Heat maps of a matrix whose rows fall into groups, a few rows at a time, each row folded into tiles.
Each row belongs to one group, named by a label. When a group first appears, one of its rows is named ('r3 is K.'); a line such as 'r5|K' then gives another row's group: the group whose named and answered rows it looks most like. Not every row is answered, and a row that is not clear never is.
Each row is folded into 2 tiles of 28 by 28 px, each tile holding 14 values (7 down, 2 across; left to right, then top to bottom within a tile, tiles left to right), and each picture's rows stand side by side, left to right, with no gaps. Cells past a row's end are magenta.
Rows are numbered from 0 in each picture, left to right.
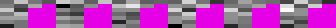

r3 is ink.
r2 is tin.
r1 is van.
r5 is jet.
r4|ink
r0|ink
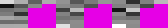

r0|van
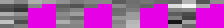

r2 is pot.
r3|tin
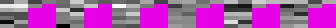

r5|van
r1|ink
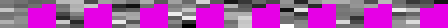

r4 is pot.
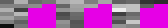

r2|tin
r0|ink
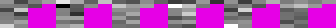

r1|van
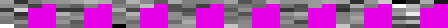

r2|ink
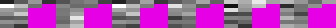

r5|van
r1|pot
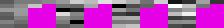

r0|jet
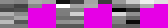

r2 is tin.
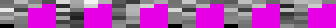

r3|ink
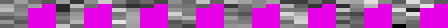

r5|pot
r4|van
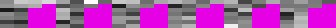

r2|van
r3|van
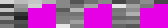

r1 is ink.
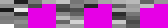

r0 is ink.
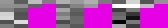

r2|tin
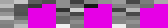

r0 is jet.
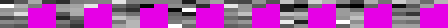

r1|jet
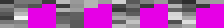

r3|pot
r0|pot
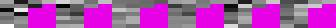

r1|van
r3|van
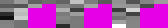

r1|ink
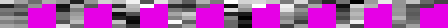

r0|van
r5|jet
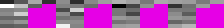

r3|van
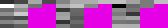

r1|tin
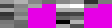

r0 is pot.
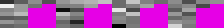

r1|tin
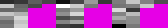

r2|ink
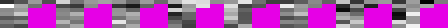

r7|pot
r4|jet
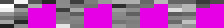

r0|jet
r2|van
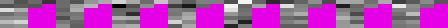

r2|van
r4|jet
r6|van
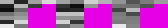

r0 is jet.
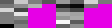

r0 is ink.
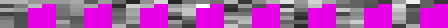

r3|jet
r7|jet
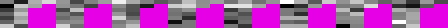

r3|tin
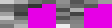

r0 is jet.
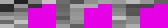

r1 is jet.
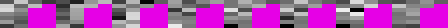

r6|ink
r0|jet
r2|pot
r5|ink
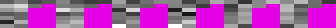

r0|tin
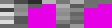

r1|jet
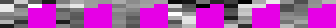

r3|pot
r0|jet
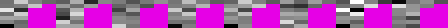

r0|ink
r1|pot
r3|ink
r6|ink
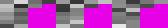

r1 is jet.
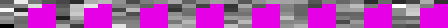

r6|tin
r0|ink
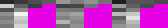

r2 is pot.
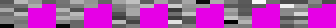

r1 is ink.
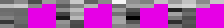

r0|tin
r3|tin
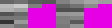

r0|tin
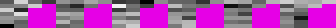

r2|pot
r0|ink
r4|van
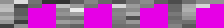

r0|jet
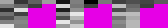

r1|pot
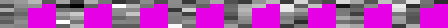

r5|jet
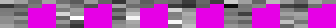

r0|van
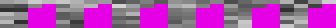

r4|pot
